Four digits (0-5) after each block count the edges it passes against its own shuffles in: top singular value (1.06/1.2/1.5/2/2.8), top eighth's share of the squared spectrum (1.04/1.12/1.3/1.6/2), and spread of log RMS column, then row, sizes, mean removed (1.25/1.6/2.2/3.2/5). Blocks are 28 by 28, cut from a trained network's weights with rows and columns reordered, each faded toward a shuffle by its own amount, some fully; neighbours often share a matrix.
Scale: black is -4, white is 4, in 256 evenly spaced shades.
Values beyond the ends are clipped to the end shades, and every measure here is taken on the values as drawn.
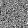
0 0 0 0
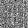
2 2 1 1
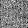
2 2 0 1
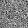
1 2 0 1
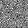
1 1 0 1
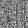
2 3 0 2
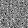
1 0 0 0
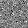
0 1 0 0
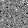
0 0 0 0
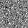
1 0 0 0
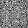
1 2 0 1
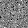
0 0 0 0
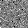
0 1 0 0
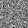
0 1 0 0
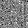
1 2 0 1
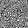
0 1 0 0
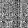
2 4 1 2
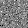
1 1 0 0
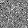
1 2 0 1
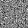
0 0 0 1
